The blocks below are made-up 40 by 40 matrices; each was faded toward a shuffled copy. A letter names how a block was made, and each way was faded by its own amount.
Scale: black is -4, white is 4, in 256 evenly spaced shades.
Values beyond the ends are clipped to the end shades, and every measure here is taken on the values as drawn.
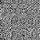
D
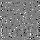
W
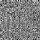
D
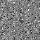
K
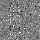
K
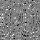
W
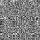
D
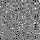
W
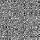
D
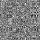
D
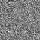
D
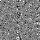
K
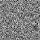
D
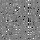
W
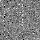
K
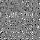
W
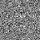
D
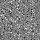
K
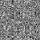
D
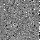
K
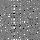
W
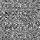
D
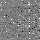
W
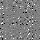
W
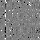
W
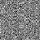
D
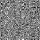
D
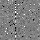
W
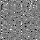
W
